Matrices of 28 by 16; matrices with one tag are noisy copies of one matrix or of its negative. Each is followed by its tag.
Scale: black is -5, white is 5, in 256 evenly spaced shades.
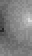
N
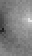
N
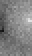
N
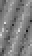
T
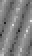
T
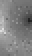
N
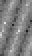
T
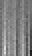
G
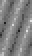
T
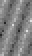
T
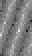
T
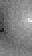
N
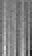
G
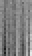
G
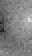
N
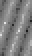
T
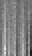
G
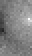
N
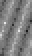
T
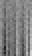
G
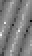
T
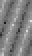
T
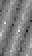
T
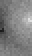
N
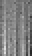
G
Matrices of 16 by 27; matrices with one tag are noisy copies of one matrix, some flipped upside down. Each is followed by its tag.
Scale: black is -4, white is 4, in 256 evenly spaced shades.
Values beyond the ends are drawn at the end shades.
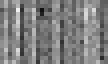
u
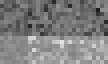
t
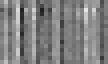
u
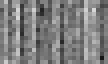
u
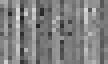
u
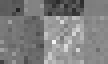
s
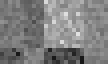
s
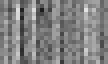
u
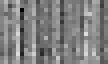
u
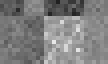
s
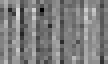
u
